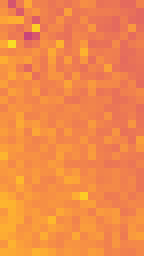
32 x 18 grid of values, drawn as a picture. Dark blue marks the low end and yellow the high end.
Values change most from cell to cell in the top left. Overall the values sit about 70% of the way up the scale. The halves do not mirror each other. Values rise toward the bottom left. An odd patch, rougher than its surroundings, sits in the top left.
